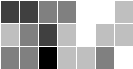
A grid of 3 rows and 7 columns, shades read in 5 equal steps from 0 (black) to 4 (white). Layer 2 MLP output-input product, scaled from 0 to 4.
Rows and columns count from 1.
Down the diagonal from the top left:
1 2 0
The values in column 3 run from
0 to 2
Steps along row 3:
same down up same down up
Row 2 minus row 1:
2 1 -1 1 0 -1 0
